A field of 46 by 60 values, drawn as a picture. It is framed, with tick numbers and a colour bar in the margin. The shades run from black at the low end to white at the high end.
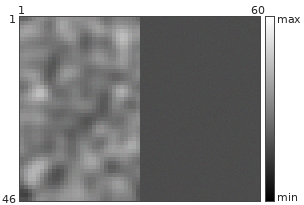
The table splits into one row of 2 panels. Panel 1,1: middling, blotchy. Panel 1,2: low, flat.
